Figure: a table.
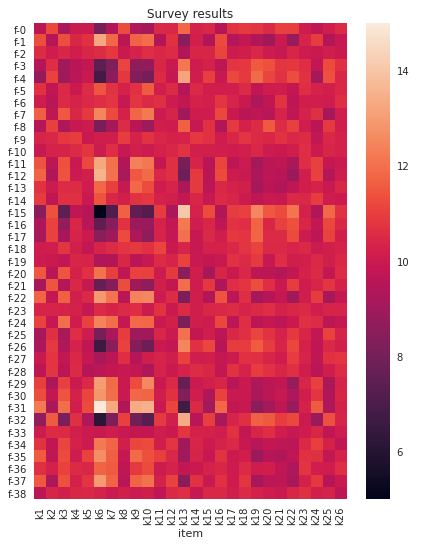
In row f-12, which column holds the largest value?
k6
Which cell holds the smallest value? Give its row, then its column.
f-15, k6
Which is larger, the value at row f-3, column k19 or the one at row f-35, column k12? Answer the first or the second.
the first
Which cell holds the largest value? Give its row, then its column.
f-31, k6
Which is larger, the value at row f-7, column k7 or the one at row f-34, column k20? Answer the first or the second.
the first
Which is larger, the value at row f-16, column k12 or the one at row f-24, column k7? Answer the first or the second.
the second
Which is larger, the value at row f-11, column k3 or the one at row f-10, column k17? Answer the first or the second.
the first
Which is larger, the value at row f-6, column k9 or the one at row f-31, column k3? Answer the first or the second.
the second
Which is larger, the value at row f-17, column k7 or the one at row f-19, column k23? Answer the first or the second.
the second
